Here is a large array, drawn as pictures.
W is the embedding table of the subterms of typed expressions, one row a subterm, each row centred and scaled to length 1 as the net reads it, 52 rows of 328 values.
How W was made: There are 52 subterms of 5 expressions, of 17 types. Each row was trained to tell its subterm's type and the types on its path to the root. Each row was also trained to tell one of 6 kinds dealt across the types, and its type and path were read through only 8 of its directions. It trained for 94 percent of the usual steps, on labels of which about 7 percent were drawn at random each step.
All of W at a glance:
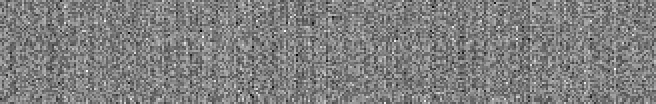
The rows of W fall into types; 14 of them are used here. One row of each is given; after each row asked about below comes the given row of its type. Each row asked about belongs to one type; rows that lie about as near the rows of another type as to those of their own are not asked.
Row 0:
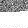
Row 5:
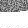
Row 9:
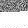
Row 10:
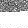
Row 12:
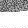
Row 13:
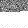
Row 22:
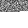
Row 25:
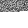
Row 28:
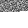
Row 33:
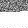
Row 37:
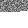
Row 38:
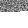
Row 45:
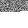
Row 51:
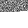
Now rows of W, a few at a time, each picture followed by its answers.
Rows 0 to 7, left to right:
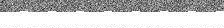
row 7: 0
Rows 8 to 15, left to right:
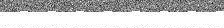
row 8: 37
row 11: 51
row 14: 22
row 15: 28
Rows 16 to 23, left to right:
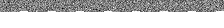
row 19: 13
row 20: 37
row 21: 22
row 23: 51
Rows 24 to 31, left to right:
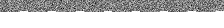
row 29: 28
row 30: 51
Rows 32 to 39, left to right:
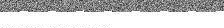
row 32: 25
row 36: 9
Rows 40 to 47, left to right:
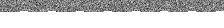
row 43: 28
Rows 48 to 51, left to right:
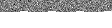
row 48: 13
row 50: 13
